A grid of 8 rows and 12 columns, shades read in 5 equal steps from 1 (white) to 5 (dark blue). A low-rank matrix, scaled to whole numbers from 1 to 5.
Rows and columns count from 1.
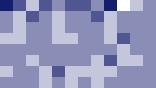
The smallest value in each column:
2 2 2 2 2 2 2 2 2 1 2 3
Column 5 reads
3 2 2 2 3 3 4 3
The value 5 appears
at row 1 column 1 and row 1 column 9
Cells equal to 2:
27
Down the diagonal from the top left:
5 2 3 3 3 3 2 2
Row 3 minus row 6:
0 -1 1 0 -1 0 0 1 -2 1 1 0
